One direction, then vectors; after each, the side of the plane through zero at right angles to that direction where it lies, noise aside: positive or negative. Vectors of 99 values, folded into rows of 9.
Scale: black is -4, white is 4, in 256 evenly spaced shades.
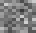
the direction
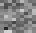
negative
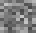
positive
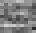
negative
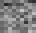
negative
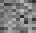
negative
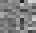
positive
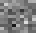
positive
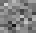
positive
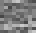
negative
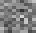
positive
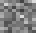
positive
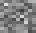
positive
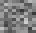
positive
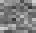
positive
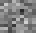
positive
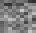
negative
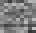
positive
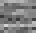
negative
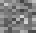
positive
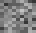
negative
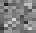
negative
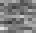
positive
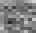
positive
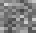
positive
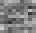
positive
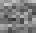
positive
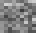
positive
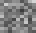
positive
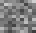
positive
